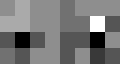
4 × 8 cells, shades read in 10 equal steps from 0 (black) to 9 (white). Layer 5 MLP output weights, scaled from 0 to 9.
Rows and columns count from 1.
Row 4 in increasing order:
2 3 3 3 4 5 5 5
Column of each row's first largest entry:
2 7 4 3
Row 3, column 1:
3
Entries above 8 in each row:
0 1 0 0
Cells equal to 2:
1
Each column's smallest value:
3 0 3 5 3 3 0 3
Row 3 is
3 0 3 5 3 3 0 5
